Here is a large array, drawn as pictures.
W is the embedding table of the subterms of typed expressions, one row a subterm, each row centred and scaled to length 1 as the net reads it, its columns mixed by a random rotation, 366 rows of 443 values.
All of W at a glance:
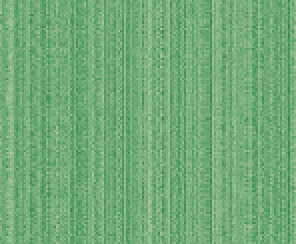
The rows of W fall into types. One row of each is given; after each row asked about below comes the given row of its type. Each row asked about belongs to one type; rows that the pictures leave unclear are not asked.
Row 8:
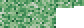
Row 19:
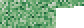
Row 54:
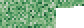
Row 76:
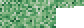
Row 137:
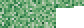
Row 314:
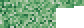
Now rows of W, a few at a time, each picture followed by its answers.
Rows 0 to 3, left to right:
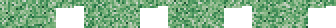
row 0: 19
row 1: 137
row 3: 8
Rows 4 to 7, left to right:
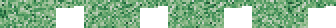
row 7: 54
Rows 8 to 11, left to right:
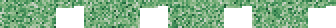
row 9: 54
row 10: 314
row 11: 8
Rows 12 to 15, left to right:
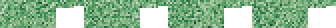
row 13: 19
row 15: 314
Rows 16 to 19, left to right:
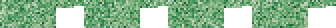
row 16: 8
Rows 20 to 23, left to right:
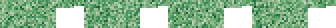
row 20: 19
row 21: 8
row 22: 54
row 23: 314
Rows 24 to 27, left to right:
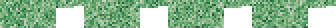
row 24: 54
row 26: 54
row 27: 76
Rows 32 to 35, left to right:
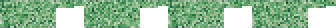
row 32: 314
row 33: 54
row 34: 314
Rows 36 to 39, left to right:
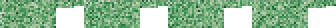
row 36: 8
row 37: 19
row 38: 137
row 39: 19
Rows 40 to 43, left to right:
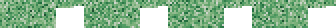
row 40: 54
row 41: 54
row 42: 76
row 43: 76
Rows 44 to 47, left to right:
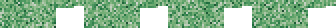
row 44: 137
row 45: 137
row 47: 137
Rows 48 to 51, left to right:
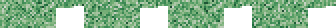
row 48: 54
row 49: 8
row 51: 137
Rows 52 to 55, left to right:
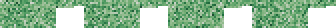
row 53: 314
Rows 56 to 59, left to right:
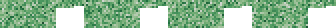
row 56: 19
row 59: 8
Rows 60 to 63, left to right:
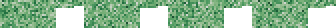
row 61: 137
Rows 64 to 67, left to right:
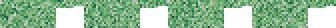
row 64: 76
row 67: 54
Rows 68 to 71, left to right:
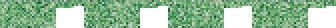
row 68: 54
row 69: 137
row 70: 76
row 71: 8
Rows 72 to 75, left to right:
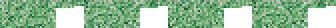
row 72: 19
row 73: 314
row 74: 137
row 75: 314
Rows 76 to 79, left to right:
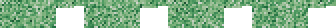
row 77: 314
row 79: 8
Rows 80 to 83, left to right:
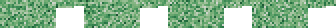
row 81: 314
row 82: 76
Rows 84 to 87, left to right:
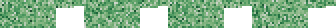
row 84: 76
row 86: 76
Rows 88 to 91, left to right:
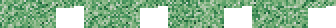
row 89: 19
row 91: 76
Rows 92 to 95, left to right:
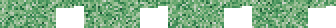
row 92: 19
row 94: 137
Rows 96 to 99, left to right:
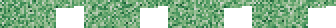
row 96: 137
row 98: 137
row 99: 76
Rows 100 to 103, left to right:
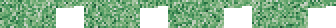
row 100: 76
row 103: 19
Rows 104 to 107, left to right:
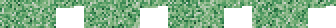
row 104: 76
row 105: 54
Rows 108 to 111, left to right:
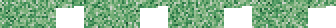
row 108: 19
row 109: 137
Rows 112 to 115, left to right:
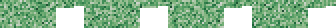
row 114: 314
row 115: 137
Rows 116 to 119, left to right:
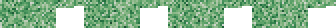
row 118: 76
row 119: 137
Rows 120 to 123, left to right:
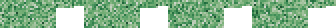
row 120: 8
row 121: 137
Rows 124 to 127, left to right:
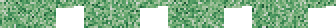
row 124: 54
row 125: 137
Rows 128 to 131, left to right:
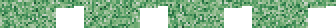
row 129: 19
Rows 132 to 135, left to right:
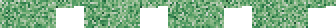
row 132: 19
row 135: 137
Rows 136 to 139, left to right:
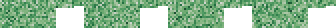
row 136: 19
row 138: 19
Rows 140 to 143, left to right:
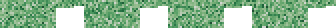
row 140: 19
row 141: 54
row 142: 314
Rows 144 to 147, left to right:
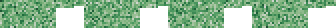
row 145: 19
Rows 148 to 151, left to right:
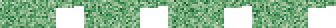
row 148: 19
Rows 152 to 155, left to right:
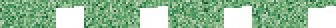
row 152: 19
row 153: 137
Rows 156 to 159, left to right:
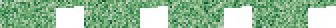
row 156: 19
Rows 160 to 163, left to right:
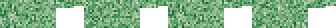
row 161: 19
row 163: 137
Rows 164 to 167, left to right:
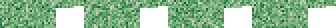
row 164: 137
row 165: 8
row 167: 76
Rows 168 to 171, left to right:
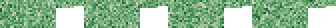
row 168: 76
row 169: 137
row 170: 8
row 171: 76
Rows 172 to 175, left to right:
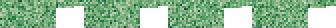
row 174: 137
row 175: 314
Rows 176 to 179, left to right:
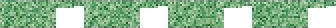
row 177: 19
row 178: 19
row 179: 19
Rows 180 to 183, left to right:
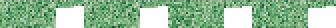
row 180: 54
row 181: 54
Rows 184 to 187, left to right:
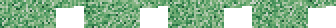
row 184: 137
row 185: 314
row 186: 137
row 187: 76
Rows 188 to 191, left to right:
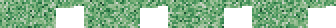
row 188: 54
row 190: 8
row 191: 54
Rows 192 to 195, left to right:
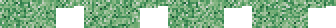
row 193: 19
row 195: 8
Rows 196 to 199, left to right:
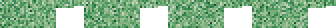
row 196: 137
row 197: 76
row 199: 8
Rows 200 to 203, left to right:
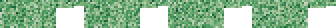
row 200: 8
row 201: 8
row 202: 54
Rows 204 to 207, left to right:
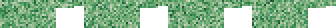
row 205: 137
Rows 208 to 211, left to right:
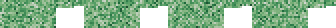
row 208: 8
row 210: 54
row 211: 19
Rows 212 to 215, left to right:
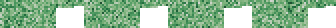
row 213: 54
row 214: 137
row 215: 54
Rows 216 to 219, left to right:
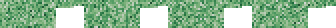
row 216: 54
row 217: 76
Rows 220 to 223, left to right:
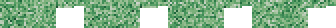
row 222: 19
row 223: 19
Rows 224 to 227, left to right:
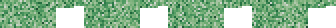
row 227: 137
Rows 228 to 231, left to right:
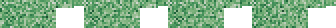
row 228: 19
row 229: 19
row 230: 19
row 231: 137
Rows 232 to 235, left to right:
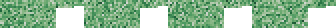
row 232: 314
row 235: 314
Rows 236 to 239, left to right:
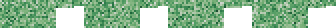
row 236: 19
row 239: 8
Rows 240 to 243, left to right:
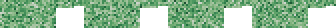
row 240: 8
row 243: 54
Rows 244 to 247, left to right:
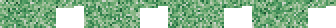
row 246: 137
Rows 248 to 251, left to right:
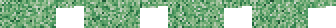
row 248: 76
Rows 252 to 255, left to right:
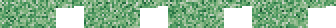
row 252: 19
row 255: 54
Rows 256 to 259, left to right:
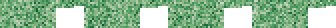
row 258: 19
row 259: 8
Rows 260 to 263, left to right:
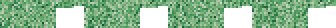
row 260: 137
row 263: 8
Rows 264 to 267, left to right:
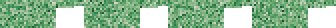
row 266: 314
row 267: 76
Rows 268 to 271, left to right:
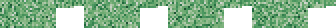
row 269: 137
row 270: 19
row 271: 19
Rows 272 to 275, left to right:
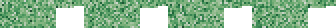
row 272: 76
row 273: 54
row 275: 314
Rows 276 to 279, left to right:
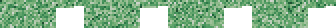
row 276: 8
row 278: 54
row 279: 54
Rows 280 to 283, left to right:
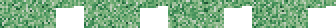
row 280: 137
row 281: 137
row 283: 137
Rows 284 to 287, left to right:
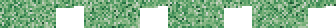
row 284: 137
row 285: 54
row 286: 76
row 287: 54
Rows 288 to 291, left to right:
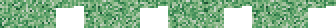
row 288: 137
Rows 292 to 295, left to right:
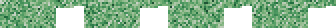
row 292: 76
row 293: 314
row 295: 8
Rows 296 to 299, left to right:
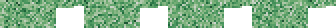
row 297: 314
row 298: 137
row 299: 76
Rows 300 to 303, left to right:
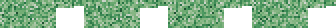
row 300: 8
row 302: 19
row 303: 19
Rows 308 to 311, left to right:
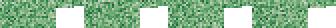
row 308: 19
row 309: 19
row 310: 137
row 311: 314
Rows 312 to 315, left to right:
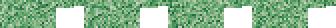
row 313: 314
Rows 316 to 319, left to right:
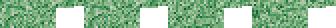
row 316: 314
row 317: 314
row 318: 19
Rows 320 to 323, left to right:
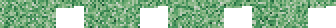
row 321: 76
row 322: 314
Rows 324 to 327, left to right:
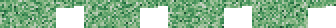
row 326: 8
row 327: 54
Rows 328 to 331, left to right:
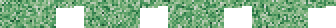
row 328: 76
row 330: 8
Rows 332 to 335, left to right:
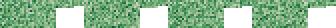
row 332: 137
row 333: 54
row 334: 19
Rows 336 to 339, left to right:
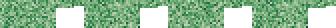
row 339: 137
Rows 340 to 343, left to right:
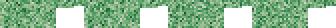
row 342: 8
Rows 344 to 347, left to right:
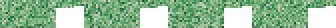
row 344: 19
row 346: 8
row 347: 137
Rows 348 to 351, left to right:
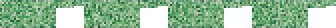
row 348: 76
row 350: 76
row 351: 137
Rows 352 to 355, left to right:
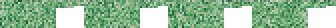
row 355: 19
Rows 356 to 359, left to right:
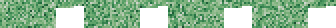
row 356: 54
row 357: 137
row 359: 314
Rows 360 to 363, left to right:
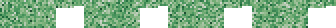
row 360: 76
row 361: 19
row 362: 8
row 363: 8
